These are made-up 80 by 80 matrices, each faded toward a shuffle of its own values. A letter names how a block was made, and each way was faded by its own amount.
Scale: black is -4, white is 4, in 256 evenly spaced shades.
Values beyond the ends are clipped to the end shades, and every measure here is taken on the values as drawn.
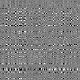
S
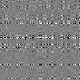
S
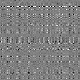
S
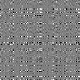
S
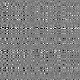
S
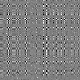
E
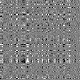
S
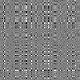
E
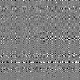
S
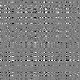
S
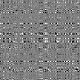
S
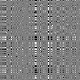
E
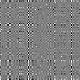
E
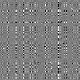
E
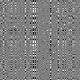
E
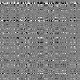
S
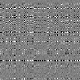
S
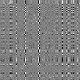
E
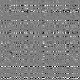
S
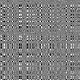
E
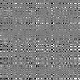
S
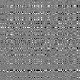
S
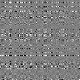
S
